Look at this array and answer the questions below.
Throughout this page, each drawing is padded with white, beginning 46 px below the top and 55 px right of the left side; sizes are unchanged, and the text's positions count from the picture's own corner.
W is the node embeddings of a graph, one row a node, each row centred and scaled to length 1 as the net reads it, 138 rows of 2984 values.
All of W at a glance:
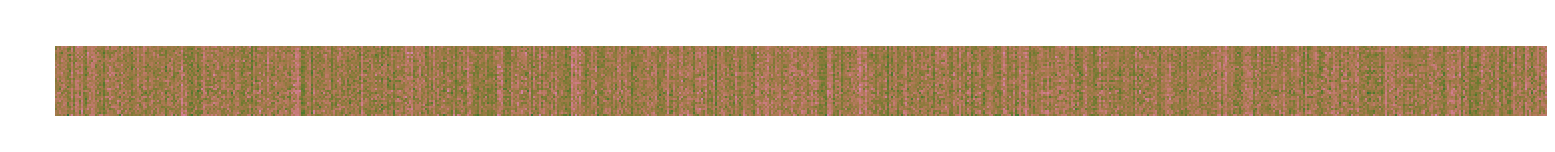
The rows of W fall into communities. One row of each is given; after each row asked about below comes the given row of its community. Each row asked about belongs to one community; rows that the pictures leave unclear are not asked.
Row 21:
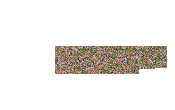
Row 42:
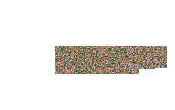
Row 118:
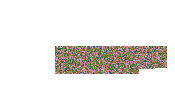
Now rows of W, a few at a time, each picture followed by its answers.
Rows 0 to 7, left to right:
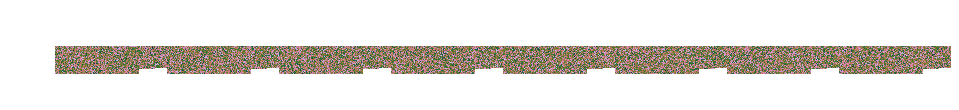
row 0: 118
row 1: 21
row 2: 118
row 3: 21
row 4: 118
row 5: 21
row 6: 21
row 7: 21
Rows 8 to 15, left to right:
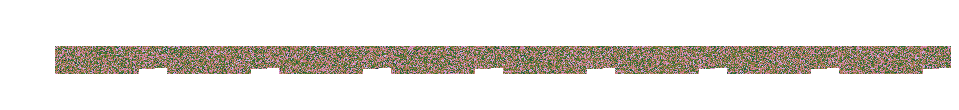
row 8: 118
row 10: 118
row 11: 21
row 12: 21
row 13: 21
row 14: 42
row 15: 21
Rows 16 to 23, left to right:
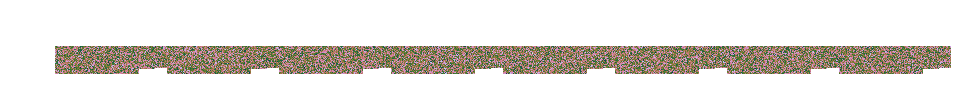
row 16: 21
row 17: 21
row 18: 21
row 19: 42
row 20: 118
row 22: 21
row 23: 42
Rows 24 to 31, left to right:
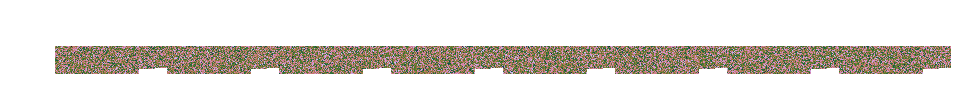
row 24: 21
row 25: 118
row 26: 42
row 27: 21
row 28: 118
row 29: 42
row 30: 21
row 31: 118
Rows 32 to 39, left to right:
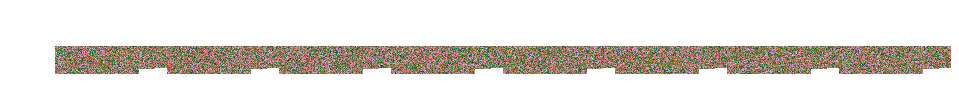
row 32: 21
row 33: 42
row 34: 118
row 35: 21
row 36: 118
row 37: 21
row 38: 42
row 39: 21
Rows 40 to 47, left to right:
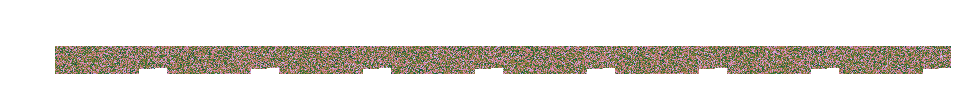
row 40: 42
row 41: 21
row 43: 42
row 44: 118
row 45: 21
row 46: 42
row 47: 118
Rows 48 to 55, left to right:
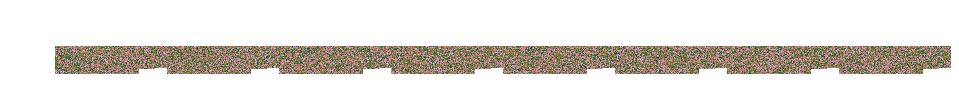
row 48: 21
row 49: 42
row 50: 42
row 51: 118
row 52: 21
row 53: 118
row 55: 118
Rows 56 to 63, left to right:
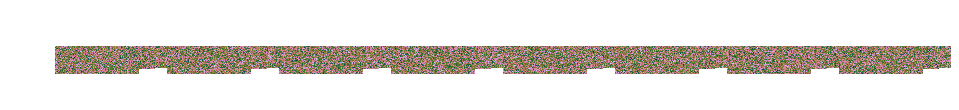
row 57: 118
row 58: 118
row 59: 118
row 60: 118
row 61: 42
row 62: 21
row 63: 42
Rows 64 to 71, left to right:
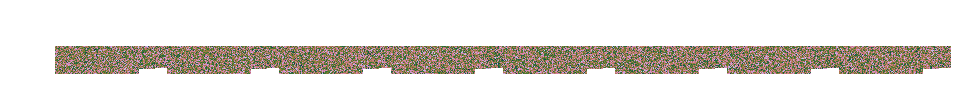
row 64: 42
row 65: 21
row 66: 21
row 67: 21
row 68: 118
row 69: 118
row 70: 21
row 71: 118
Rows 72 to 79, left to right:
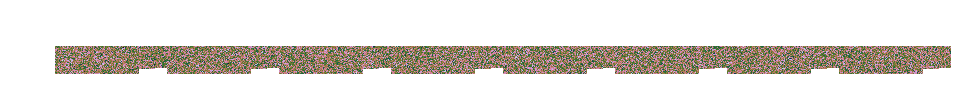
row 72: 21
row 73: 42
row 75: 42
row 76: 118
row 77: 21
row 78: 42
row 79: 21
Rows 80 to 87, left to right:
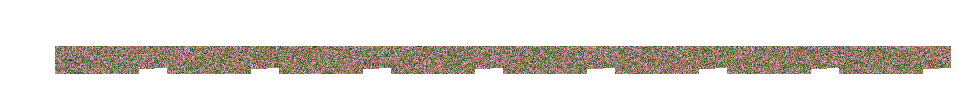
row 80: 118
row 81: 21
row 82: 42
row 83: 118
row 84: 118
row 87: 118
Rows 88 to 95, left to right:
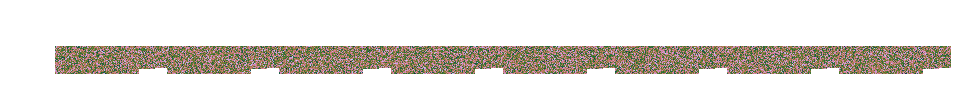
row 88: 42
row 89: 21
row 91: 42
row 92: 42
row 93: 42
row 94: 42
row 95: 42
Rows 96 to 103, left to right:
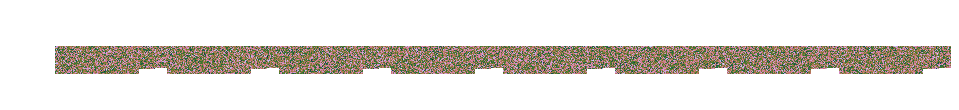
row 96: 42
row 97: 21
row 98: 42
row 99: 118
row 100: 21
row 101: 118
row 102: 118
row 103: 118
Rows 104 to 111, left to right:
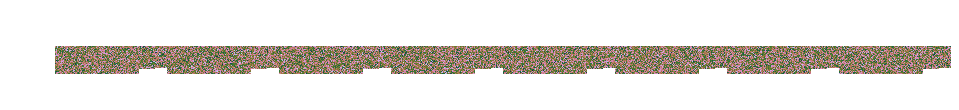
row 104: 42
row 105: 118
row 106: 118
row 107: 42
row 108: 42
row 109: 42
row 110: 21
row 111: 21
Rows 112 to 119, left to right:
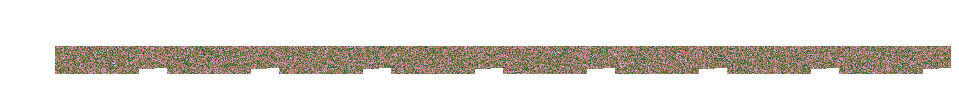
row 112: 118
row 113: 118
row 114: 42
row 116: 21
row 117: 21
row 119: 118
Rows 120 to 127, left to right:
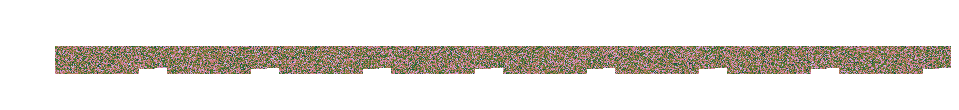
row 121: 118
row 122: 42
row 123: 21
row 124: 42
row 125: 21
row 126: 21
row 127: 21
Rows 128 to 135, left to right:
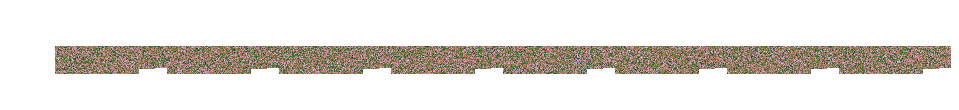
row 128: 21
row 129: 42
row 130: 42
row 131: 42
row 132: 42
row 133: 118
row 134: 42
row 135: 42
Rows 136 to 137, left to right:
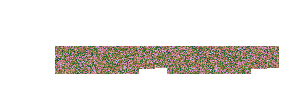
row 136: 42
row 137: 118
